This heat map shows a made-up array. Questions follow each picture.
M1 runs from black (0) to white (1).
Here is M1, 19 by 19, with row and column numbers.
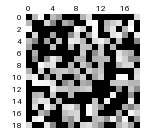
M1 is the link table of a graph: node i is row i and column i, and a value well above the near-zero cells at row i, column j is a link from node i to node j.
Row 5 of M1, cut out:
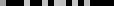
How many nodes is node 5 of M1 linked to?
7
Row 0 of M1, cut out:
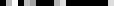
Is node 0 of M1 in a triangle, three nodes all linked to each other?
yes
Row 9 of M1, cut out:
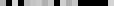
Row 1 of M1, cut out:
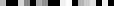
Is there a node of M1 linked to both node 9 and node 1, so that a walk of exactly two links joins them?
yes
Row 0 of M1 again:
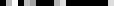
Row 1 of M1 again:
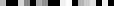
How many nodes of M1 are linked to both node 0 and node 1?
2
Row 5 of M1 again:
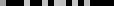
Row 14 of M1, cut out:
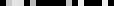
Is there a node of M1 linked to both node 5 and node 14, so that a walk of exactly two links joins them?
no
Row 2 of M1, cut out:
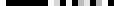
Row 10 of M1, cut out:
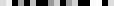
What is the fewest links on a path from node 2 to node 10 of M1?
2
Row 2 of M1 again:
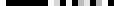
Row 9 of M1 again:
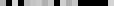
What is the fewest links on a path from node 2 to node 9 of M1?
1
